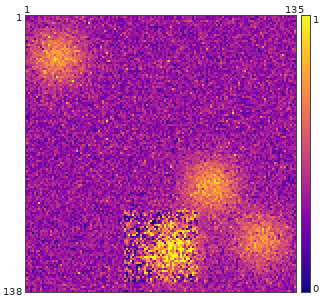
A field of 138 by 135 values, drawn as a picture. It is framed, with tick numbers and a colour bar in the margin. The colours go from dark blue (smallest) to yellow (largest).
Ninth with the highest average: bottom middle. Histogram: skewed, a long tail of high values. Bumps: four. Odd patch: rougher, in the bottom middle. Average level on the scale: 40%.
